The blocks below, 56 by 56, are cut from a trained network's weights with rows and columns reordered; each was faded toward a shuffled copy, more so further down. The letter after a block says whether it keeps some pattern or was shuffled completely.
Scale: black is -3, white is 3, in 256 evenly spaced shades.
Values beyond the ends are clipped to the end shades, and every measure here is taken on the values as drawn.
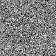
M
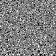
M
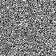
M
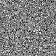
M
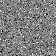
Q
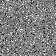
Q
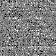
M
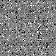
M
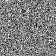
M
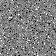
Q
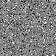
Q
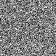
Q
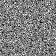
Q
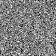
M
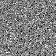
M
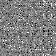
M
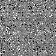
M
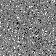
Q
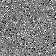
Q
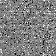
M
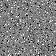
Q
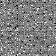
M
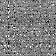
M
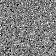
Q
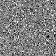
M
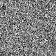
M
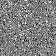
Q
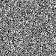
Q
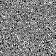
M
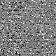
M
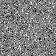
Q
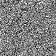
M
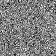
M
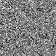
M
